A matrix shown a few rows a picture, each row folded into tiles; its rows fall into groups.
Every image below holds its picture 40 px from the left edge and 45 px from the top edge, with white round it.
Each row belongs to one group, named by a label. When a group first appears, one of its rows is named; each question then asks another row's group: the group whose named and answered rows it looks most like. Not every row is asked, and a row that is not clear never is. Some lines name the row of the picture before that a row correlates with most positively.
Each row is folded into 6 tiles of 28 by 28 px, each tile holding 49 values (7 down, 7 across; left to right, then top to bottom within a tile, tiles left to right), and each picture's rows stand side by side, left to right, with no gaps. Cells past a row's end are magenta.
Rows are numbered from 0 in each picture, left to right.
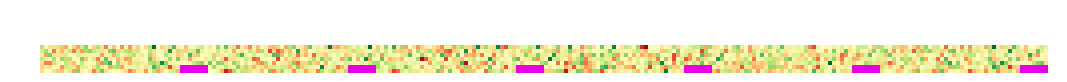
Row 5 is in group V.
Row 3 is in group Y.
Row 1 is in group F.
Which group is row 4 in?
Y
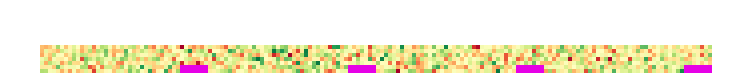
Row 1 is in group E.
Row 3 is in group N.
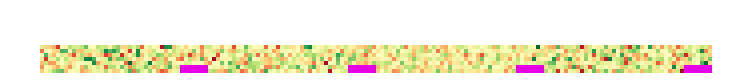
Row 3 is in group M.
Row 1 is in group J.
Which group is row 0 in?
E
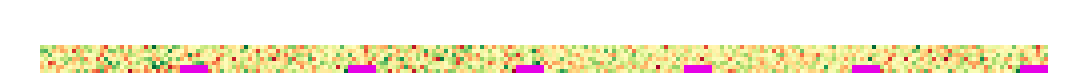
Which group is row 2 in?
M
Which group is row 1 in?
N
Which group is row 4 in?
F
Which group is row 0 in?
V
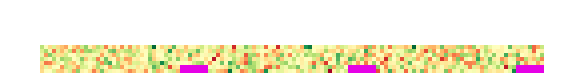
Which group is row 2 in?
N
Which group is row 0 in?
V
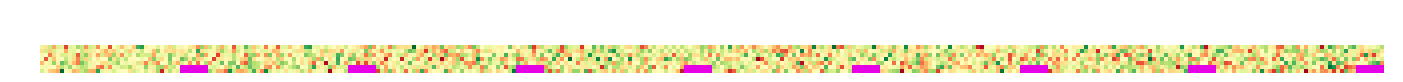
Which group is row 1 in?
J
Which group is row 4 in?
F
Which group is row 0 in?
J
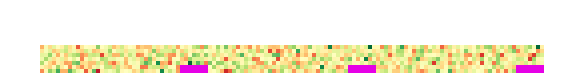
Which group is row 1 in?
F
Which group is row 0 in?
Y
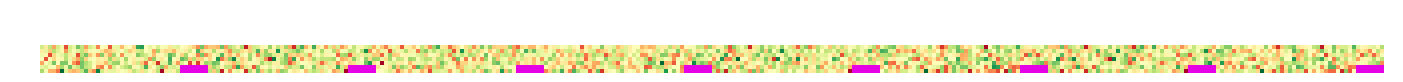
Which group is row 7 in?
V
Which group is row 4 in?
M
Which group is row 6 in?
M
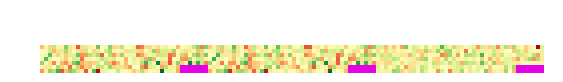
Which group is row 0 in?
Y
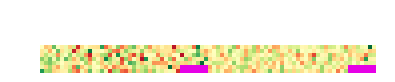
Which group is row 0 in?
M
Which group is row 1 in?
F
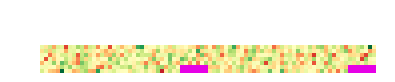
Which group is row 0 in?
J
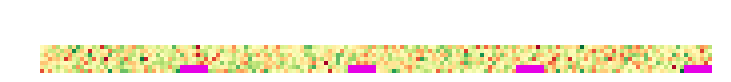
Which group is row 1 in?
J
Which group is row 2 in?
E
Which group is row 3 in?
N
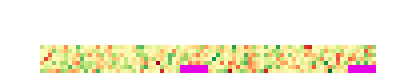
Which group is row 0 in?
J
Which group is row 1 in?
Y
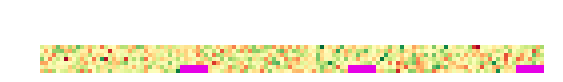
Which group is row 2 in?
Y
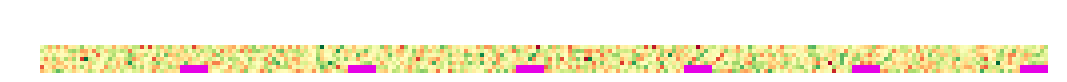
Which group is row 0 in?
E
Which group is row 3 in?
E
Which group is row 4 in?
J
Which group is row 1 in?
V
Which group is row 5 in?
Y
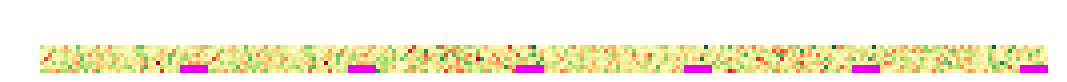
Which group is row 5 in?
V
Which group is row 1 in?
J
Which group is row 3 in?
F
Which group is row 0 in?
J
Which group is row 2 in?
M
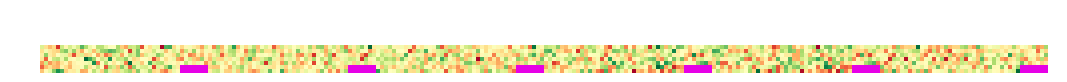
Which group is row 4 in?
V
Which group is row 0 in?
E
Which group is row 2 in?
M
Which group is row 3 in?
V
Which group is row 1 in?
F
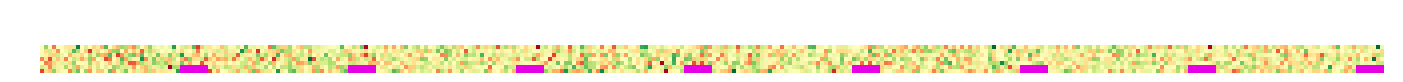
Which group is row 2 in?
E
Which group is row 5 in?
V
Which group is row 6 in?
E
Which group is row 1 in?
N
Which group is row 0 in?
N
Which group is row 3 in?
J
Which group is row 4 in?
J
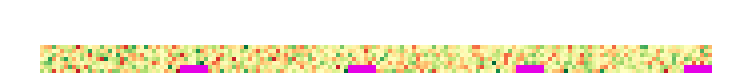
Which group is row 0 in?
M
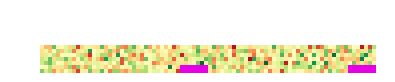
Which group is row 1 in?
E
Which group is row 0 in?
M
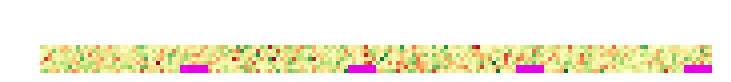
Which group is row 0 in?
J
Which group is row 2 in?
Y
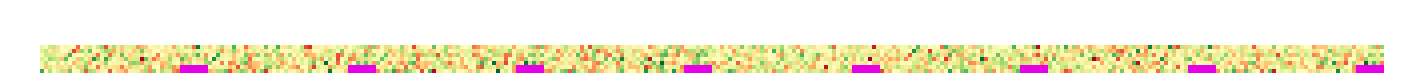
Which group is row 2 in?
Y
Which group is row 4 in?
E
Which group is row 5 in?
N
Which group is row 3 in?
Y
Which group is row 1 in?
Y
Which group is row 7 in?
Y
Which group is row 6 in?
F
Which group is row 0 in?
M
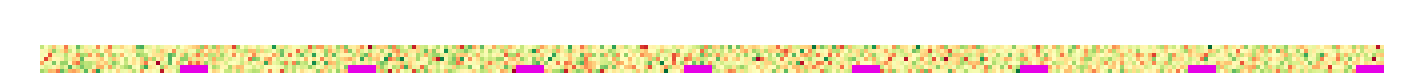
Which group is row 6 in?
F
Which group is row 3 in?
Y
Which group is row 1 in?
E
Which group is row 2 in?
M
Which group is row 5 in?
N
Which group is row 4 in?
F
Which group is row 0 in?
J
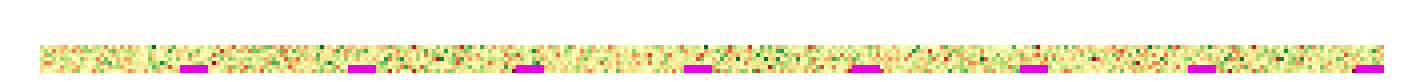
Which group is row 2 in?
M
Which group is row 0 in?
V
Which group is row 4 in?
M
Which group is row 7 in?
M
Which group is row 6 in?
F
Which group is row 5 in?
N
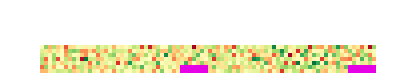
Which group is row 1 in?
E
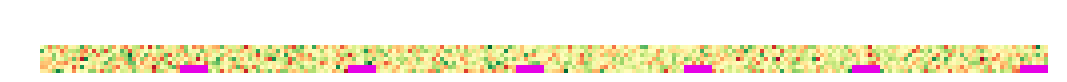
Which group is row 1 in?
M
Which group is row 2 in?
V
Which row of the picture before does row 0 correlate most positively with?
0
